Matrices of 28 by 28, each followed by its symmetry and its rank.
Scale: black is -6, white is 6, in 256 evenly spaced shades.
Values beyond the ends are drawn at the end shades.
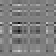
neither, rank one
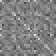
symmetric, rank five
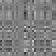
neither, rank two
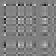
symmetric, rank one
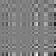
neither, rank one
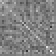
symmetric, rank five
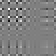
symmetric, rank one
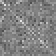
symmetric, rank five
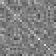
symmetric, rank five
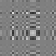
symmetric, rank one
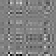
neither, rank two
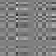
neither, rank one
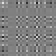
symmetric, rank one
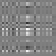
neither, rank one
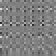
neither, rank two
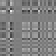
symmetric, rank one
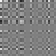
symmetric, rank one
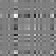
symmetric, rank one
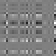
neither, rank one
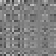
neither, rank two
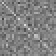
symmetric, rank five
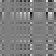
neither, rank one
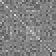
symmetric, rank five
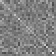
symmetric, rank five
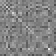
symmetric, rank five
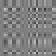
neither, rank one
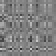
neither, rank two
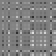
symmetric, rank one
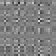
neither, rank two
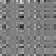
neither, rank two
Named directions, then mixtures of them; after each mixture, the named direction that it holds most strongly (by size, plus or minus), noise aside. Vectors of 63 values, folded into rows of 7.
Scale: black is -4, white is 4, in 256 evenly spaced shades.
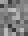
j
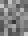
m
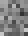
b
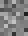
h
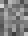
m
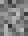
j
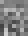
j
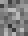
j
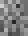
m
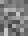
j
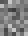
j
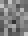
m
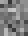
j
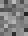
h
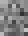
b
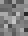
h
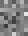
h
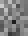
m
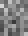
m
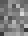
b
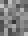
m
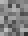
b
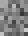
b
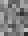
b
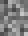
b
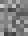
j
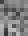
j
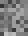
j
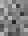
b
